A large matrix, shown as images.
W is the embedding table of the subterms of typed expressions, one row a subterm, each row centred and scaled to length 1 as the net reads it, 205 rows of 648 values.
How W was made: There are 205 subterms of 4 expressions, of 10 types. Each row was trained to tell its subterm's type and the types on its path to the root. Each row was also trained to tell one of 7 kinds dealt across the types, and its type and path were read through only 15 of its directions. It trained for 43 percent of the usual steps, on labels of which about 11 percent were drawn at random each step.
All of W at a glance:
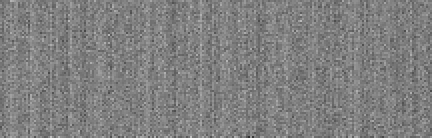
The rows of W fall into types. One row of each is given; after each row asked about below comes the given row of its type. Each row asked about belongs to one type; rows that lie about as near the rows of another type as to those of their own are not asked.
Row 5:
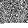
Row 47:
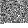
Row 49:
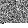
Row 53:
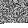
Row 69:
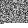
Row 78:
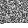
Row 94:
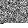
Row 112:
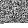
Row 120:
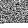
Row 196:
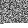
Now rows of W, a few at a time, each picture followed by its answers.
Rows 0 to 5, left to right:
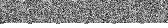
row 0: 5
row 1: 47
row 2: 47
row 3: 53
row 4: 69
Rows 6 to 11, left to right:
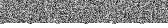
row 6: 53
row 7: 49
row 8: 120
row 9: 112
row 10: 49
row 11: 53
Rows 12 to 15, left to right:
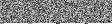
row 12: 53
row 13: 5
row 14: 112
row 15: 47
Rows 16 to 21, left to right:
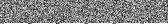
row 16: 69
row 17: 94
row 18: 196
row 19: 196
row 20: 47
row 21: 5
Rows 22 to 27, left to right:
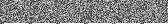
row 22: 120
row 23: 53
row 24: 78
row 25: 53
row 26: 53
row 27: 78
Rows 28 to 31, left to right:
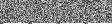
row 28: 53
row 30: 5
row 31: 196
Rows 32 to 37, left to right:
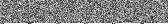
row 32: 53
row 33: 112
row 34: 5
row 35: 53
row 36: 196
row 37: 112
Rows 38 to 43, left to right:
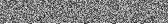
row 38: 5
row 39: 49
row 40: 49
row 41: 69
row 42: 78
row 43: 112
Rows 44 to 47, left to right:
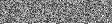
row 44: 94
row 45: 69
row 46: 94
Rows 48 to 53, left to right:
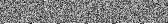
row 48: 49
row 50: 112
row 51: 47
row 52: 78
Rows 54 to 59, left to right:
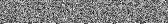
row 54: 94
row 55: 69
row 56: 69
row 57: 78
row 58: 69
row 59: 5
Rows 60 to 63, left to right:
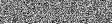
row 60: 5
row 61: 78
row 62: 78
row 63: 69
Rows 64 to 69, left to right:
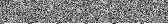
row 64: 47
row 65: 53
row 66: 94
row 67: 69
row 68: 53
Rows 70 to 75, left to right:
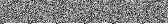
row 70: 49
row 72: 120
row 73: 120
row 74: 120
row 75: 53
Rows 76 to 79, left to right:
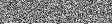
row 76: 5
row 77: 196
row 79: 69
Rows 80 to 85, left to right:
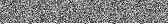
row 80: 49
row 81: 5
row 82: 47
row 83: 120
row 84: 69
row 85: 94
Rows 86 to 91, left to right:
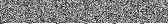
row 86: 69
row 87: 69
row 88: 94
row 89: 196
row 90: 49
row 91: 53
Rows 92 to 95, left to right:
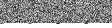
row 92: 53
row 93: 78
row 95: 112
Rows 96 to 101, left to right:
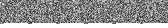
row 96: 5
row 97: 47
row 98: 69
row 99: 47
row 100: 112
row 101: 78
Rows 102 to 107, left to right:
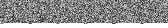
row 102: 78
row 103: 112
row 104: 69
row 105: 94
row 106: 78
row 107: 196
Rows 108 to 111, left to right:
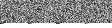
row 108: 112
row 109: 69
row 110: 47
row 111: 69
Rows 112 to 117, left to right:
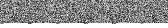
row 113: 53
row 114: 120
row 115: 47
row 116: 49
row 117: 5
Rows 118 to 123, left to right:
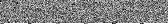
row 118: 196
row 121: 94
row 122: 112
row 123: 196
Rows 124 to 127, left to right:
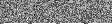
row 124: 69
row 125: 5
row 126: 69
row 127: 53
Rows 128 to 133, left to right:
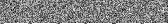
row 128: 196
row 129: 49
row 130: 49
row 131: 69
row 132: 196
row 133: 69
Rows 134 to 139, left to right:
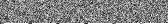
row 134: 47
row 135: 112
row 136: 94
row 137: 69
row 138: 120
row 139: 5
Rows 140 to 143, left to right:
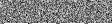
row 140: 49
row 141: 120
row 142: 112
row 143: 53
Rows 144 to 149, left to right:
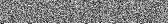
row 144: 112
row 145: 47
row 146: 120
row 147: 196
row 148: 120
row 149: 94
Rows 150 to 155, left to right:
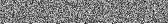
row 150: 49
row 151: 49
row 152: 112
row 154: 120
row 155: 78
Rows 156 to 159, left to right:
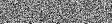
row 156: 53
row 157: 49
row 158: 47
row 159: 196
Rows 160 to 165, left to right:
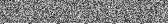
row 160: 47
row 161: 120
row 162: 112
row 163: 78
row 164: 5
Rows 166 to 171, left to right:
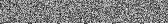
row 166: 94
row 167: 53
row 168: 49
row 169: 196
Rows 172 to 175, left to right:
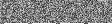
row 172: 53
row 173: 53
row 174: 49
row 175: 47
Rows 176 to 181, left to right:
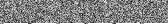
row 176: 78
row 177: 94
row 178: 5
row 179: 120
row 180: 112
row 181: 53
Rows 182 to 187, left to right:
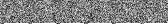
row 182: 53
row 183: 69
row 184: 196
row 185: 120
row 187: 78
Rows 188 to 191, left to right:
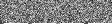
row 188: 78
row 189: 94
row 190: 5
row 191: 112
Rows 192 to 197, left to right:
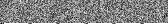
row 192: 78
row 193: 196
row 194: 69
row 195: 49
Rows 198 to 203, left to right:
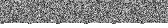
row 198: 112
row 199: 196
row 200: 47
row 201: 49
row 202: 78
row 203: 49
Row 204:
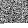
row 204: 120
